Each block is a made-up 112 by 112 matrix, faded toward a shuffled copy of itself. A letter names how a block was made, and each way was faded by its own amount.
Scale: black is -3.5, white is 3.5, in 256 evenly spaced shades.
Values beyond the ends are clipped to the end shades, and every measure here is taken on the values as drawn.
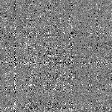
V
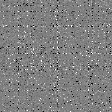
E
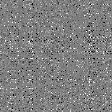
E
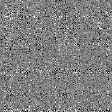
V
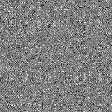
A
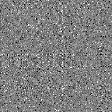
A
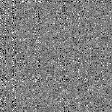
V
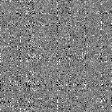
V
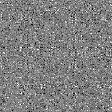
A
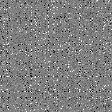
E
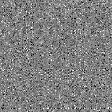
A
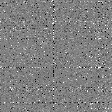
E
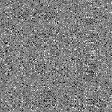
A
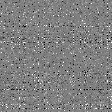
E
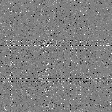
E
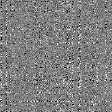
V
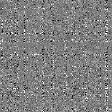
V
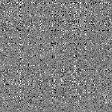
V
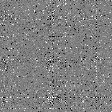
E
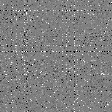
E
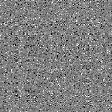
A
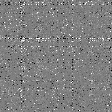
E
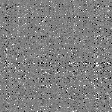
E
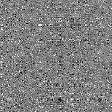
A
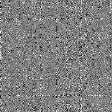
V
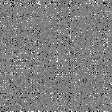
E
